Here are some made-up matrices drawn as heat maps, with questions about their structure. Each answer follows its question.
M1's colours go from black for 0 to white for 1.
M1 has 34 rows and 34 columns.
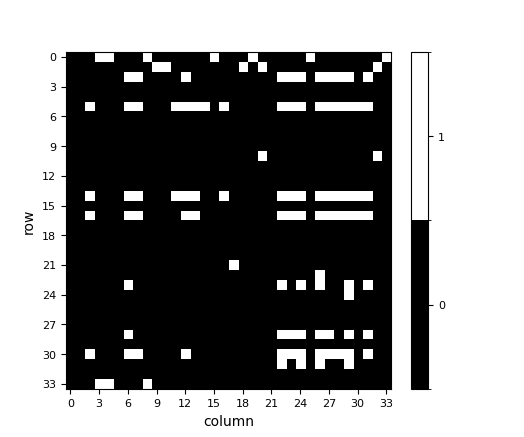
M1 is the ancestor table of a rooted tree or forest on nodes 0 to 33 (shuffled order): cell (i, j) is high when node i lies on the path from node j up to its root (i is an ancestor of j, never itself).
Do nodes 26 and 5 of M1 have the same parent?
no
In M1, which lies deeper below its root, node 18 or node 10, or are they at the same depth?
the same depth
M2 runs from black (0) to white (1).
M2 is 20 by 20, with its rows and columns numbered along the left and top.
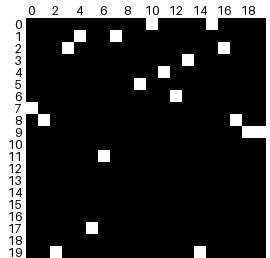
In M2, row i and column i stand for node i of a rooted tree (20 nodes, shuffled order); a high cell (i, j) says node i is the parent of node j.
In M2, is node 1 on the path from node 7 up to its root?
yes
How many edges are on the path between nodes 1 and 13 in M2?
8
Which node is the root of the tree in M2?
8
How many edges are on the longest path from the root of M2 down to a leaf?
7
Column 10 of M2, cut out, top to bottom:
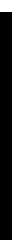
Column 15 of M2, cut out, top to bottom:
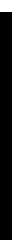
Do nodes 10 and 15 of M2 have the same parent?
yes
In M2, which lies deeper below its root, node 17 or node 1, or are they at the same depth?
the same depth
